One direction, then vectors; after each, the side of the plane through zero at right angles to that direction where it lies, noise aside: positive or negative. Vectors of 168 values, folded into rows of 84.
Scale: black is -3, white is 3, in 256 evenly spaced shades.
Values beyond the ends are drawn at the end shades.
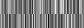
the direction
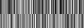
negative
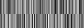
negative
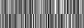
positive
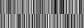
negative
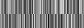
positive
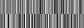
negative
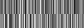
positive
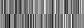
positive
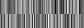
negative
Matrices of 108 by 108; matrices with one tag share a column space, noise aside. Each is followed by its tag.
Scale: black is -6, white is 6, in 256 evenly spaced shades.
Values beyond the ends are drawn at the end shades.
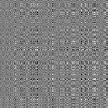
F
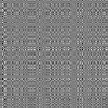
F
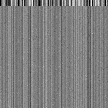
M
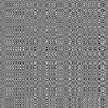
F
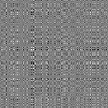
F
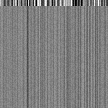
M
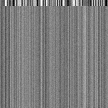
M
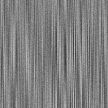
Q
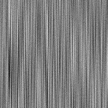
Q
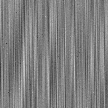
Q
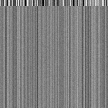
M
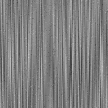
Q
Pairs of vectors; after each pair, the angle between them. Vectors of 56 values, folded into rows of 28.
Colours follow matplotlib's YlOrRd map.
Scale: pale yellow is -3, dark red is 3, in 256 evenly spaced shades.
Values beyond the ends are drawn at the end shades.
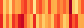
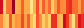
orthogonal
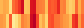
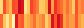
partly aligned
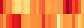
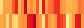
partly opposed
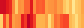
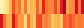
partly opposed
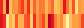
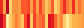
nearly parallel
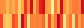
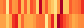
partly aligned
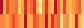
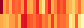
partly aligned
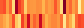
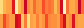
nearly opposite
